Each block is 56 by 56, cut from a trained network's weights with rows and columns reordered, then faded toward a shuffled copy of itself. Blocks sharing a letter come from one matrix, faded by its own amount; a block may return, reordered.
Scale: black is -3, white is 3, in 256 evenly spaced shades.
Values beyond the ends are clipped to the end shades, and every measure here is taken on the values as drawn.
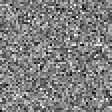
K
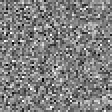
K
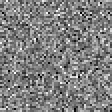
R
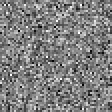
K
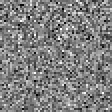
R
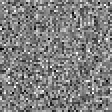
K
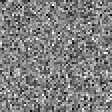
R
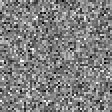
K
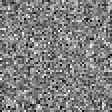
R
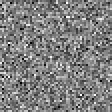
R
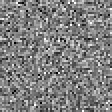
K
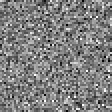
R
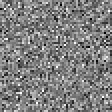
R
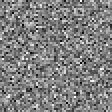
R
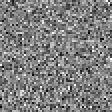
K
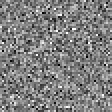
K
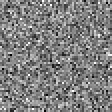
K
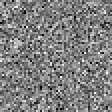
K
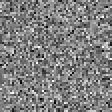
R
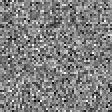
K
